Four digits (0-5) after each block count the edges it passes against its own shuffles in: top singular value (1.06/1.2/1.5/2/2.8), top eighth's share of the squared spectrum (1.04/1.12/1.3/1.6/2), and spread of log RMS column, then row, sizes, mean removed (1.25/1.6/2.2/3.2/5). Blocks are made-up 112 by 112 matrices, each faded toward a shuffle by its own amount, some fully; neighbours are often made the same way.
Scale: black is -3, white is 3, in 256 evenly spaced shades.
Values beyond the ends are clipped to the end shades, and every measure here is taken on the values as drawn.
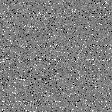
1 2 1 2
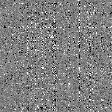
2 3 3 3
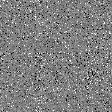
1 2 2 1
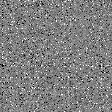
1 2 2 2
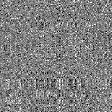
4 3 2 2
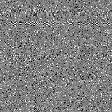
4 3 1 2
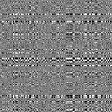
5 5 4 4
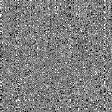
4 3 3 2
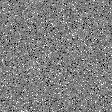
2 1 0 0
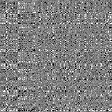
5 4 3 3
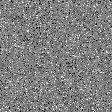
1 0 0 0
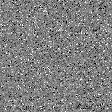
2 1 0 0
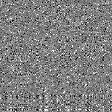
4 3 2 2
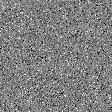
0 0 0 0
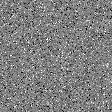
0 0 0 0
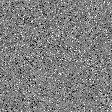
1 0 0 0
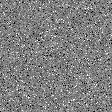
0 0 0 0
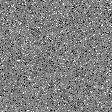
0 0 0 0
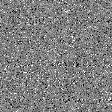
1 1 0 2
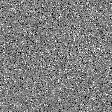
0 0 0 1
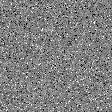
0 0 0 0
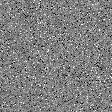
0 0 0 0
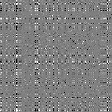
5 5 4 4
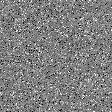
2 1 0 0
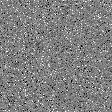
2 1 0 0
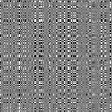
5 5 5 4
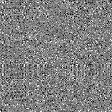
4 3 2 2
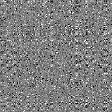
4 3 2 2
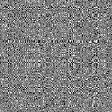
5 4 3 3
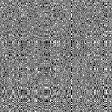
5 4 3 3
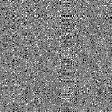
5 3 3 2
